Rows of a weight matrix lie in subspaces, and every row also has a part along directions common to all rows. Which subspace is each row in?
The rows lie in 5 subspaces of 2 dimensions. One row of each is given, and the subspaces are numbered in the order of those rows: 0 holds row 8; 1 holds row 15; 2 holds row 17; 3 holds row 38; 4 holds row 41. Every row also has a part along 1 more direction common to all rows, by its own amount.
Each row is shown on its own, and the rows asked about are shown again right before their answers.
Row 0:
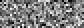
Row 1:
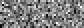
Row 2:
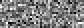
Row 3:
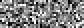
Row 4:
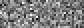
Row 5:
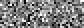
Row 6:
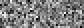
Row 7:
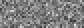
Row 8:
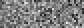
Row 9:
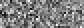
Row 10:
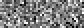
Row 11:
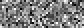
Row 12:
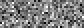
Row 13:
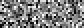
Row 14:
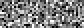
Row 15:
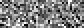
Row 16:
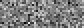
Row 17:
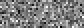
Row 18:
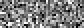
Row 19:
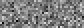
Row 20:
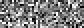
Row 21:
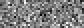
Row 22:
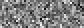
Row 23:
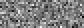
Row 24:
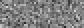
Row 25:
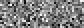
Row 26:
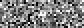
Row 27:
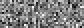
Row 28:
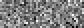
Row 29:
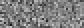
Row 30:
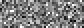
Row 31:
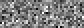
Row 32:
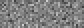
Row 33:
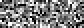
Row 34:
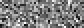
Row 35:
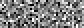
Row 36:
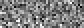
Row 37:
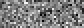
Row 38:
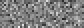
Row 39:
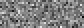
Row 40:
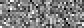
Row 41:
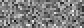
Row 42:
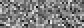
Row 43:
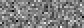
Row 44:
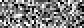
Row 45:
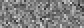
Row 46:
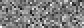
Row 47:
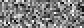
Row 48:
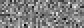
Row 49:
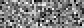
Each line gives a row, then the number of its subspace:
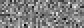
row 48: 3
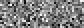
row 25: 0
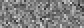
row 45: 4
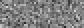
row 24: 1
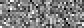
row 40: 1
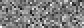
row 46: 4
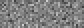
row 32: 3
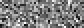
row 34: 1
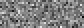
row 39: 2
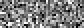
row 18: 4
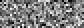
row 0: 3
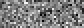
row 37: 0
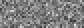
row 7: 2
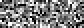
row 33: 1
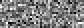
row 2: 1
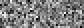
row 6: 3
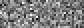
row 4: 3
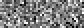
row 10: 0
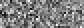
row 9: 3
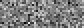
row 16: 0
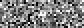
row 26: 0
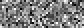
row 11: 4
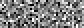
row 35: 3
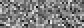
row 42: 1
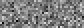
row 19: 2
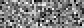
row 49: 0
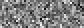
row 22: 4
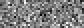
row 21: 0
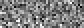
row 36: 4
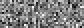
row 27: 3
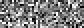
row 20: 3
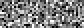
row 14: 4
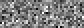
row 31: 2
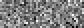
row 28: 0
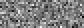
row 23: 2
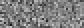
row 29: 0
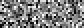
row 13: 1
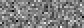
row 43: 2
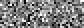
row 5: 0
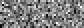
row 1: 1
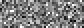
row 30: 2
